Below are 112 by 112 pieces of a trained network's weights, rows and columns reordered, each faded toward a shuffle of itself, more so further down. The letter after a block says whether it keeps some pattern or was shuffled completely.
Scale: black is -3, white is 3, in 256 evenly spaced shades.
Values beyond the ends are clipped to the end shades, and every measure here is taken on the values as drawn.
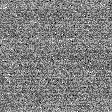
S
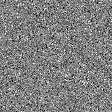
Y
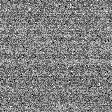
S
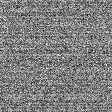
S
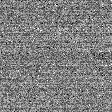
S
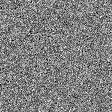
Y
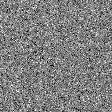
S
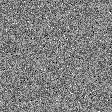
Y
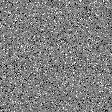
S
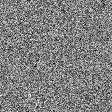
Y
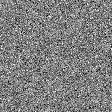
Y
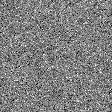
Y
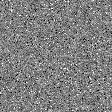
Y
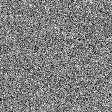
Y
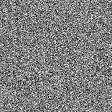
S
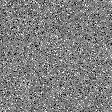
Y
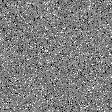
Y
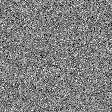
Y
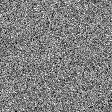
Y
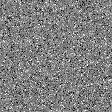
Y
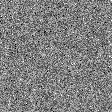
Y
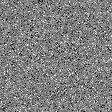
Y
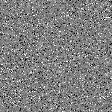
S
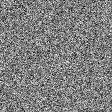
Y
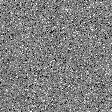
Y
